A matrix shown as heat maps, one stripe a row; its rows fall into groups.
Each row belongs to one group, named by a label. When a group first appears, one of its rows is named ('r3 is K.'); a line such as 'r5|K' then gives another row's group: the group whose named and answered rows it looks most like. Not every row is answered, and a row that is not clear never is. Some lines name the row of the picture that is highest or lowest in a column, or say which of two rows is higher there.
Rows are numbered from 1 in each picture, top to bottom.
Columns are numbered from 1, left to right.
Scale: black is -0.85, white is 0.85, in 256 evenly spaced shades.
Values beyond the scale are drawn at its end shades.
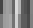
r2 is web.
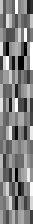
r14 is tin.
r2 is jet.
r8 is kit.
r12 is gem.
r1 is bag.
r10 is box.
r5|tin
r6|web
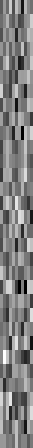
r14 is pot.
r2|tin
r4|pot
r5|tin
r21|box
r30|pot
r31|kit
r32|bag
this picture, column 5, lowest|10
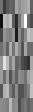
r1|gem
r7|tin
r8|web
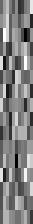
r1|tin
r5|gem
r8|kit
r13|gem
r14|tin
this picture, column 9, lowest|3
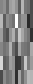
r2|bag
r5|gem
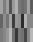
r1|kit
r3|box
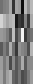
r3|pot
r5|pot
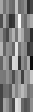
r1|bag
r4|bag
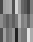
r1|web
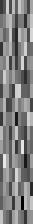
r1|jet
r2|box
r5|pot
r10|kit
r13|web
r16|kit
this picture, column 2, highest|12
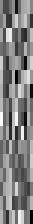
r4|gem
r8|kit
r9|kit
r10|pot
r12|tin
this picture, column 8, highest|10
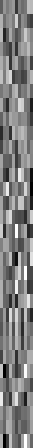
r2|bag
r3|gem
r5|kit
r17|bag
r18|tin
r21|bag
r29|kit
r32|gem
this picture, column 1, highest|29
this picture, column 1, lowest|10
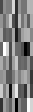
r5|kit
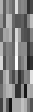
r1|bag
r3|web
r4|bag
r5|bag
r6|tin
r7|box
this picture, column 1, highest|5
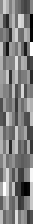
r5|bag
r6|kit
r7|pot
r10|bag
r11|kit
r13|tin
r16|bag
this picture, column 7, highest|2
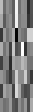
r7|web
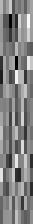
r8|pot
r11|pot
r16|web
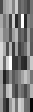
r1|web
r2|pot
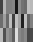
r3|bag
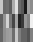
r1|kit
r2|tin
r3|web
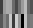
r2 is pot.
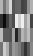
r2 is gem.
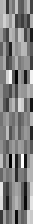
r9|tin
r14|kit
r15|kit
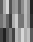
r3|gem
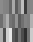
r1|pot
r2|tin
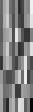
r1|tin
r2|tin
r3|web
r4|tin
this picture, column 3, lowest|8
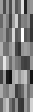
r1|pot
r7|gem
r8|tin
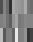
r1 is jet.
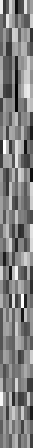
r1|gem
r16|bag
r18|box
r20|kit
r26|tin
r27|gem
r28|bag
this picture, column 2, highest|11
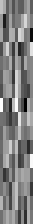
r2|gem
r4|tin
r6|web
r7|web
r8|kit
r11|web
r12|tin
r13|gem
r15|kit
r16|box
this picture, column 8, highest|3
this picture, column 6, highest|8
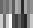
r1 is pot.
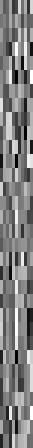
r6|box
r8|kit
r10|box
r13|web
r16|bag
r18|jet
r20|jet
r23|bag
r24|bag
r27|tin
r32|jet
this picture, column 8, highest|19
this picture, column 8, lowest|5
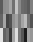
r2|jet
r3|kit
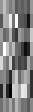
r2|web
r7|jet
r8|web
